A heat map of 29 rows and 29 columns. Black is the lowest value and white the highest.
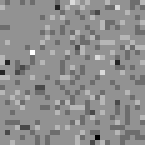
An odd patch, calmer than its surroundings, sits in the top left. The halves do not mirror each other. No single row or column stands out from its neighbours. The top left is the smoothest part. No overall slope runs across the table. The grain is fine, like static. No seam splits the table. There are no regular stripes.
